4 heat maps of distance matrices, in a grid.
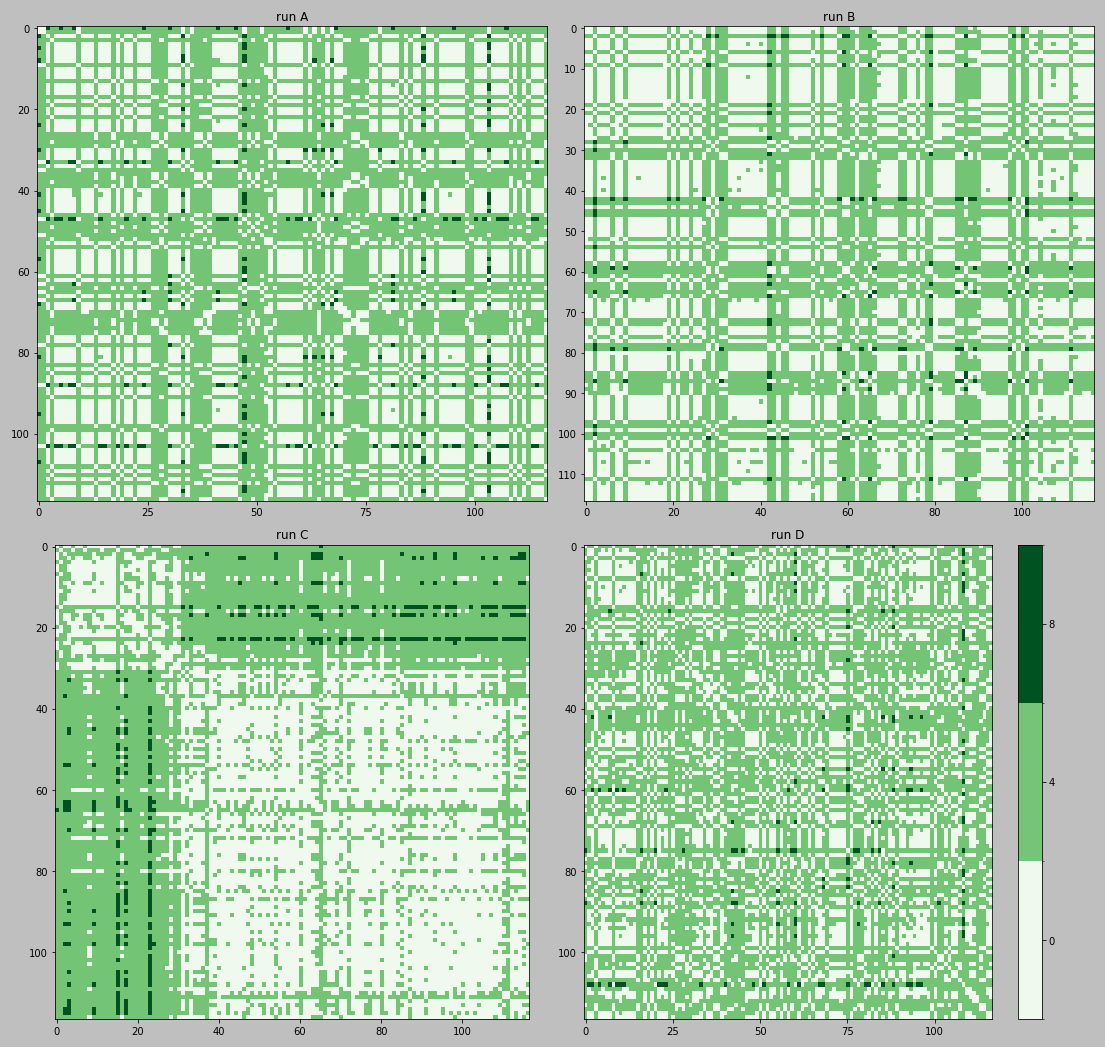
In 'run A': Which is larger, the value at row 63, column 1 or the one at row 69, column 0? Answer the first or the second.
the second
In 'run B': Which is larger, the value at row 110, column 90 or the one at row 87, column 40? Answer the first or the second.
the second
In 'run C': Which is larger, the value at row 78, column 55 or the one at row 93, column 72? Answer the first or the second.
the second
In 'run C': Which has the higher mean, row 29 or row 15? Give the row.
15
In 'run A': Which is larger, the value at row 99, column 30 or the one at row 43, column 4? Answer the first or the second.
the first
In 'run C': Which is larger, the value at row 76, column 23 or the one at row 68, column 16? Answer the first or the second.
the first
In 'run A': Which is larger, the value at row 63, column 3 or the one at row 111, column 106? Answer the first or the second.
the first
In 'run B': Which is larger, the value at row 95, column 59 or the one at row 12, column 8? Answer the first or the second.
the first
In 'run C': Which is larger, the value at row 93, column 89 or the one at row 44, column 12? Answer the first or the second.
the second
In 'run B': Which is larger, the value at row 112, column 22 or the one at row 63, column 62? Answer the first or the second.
the second
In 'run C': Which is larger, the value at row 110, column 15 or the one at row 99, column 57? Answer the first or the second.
the first
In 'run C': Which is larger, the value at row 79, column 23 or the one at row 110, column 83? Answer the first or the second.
the first
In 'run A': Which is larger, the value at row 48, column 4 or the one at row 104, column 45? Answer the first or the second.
the first
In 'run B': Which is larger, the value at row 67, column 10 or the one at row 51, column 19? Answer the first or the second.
the second
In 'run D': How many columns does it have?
117
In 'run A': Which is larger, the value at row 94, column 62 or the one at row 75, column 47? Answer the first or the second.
the second
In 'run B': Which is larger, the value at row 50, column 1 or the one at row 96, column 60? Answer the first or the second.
the second
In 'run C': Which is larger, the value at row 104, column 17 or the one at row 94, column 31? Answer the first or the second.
the first
